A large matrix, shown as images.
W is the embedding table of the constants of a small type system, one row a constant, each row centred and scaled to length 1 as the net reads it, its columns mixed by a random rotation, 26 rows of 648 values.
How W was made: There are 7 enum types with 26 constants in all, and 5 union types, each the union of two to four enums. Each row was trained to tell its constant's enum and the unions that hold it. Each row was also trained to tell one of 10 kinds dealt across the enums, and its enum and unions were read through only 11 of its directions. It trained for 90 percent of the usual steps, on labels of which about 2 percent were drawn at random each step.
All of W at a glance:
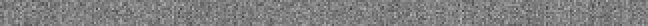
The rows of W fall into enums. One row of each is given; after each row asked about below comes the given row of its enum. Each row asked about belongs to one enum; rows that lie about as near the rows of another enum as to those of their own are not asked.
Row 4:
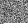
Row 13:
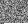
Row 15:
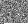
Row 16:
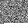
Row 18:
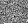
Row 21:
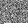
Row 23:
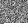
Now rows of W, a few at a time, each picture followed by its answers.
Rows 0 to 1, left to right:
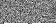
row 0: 15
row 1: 18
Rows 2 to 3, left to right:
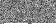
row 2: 16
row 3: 4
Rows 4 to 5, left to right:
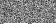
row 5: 4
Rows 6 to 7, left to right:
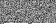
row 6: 16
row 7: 23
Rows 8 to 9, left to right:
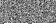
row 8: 23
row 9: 23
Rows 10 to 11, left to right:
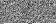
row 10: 18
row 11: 18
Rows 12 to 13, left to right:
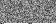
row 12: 21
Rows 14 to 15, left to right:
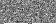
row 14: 18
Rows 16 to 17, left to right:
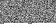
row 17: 16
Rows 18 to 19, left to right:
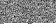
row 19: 4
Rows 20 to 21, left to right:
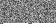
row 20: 4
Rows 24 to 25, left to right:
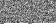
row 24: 21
